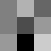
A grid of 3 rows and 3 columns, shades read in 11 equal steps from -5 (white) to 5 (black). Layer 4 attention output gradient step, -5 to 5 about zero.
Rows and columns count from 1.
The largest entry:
5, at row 3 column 2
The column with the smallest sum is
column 3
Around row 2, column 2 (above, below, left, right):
-2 5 0 -1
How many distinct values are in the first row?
3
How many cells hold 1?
1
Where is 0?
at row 1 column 1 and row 2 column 1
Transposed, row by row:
0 0 -1 / -2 2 5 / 1 -1 -3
